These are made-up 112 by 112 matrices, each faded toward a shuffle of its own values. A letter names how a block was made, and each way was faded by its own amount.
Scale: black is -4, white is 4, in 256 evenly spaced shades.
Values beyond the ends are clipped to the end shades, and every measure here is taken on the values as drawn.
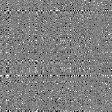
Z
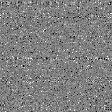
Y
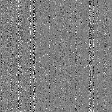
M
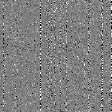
M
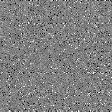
Y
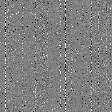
M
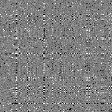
Z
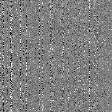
M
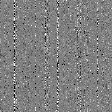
M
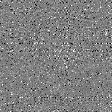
Y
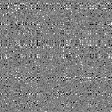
Z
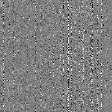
M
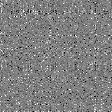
Y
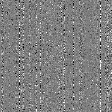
M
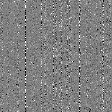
M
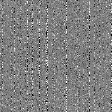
M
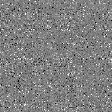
Y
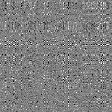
Z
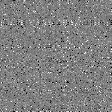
Y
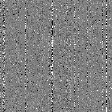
M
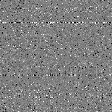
Y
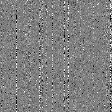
M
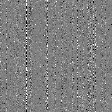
M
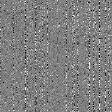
M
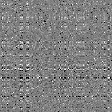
Z
